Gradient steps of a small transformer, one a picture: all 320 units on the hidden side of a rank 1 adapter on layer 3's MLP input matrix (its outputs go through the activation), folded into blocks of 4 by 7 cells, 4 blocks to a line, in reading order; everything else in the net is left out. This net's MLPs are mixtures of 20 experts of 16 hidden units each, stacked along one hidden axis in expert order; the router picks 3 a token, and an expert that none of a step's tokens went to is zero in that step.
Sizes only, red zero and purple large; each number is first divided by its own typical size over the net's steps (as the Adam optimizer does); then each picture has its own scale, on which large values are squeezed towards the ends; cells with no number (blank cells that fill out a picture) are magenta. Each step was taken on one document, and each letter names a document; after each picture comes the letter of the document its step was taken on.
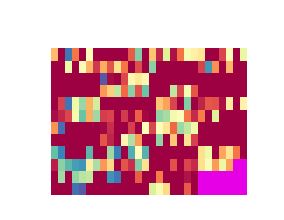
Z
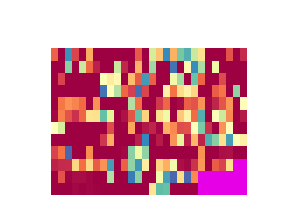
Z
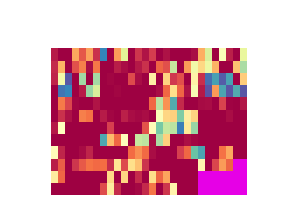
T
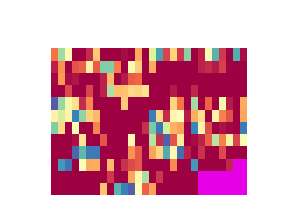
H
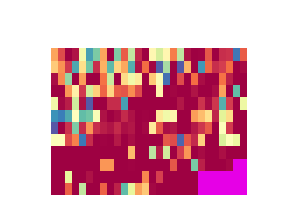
H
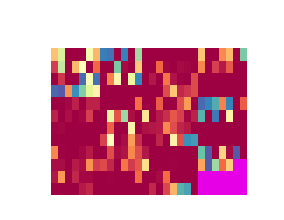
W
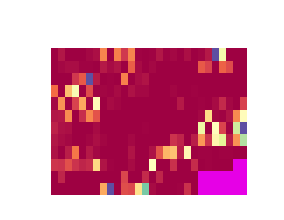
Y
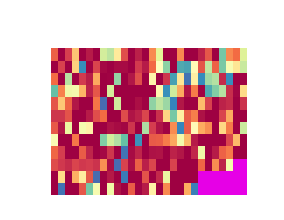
T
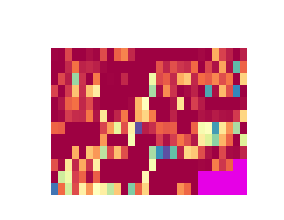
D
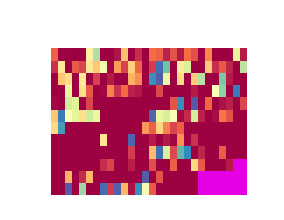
H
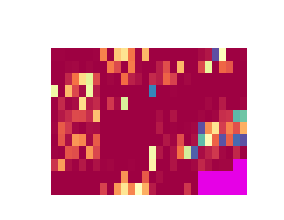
Y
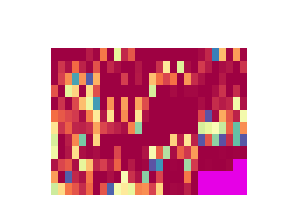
Y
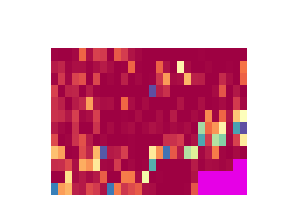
Y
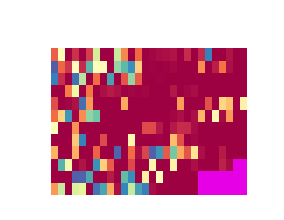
H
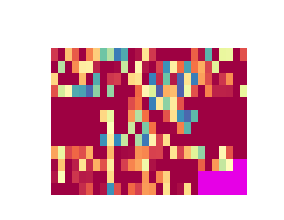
T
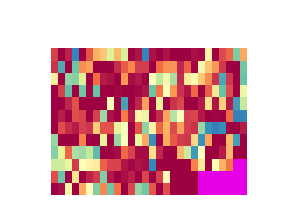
T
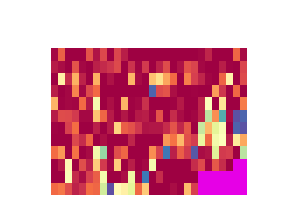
Y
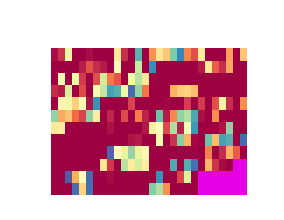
Z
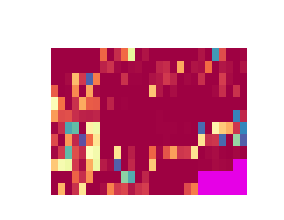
Y
